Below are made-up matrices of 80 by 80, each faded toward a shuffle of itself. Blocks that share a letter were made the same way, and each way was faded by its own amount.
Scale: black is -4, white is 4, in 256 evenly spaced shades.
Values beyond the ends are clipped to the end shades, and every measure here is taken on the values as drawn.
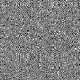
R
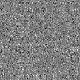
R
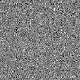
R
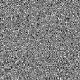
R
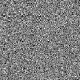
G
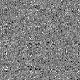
R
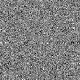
G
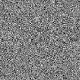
G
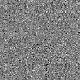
R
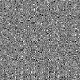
R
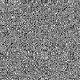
R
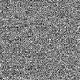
G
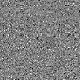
R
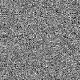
G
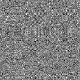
R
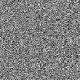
G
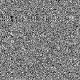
G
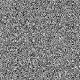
G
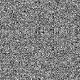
G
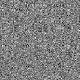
R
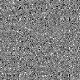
R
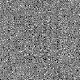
R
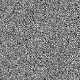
G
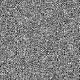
G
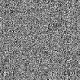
G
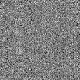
G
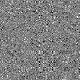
R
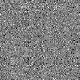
R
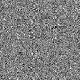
R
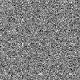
G
